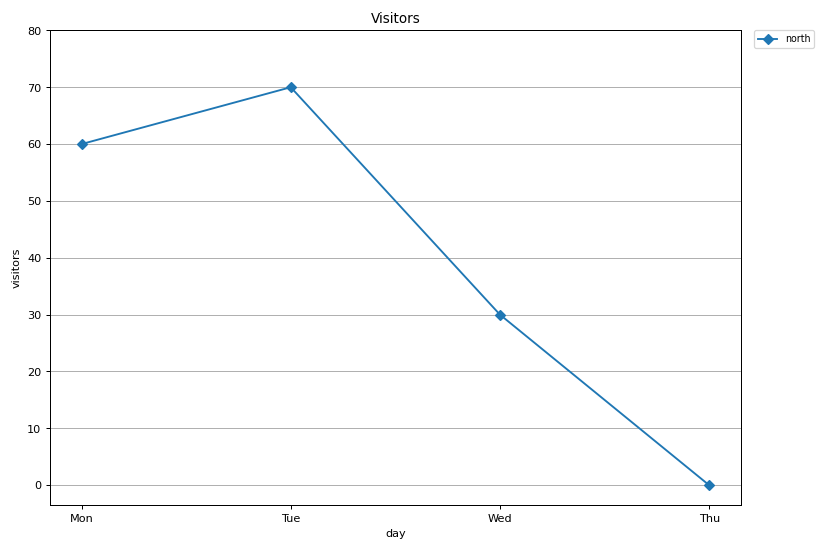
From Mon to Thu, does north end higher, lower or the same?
lower
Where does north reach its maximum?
Tue
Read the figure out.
Title: Visitors
x-axis: day, ticks Mon Tue Wed Thu
y-axis: visitors, ticks 0 10 20 30 40 50 60 70 80
Legend: north
Values:
north: 60 70 30 0
